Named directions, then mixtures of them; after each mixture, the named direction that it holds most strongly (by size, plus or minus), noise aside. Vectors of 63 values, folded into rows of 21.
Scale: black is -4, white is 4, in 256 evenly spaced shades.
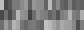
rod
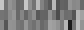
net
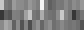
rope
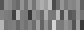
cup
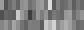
rod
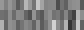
net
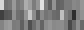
rope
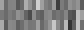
net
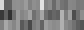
rope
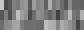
rod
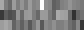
rope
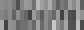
cup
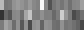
rope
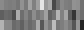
cup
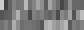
rod
